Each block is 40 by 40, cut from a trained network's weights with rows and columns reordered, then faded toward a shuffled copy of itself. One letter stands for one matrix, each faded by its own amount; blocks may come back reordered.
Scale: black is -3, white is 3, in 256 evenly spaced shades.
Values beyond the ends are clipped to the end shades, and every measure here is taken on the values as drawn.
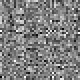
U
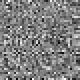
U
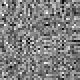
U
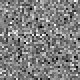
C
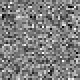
U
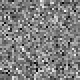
C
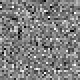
C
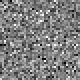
C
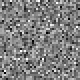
C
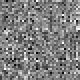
U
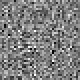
U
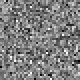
C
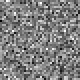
C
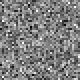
C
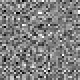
U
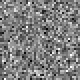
C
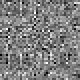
U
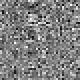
U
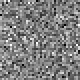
C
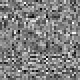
U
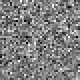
C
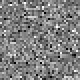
C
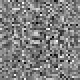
U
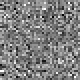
U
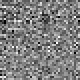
U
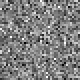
C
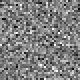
C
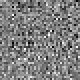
U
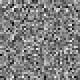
U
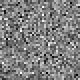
C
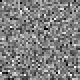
C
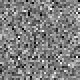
C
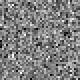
C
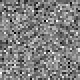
C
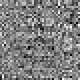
U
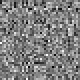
U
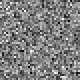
C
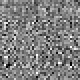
U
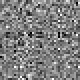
U
